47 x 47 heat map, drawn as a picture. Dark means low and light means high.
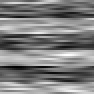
No overall slope runs across the table. The grain runs across in streaks. Stripes running across repeat 3 times from top to bottom.
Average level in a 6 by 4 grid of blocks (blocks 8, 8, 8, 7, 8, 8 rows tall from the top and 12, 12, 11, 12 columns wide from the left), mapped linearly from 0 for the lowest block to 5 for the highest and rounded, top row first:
2211 / 4444 / 0210 / 4455 / 0121 / 4444
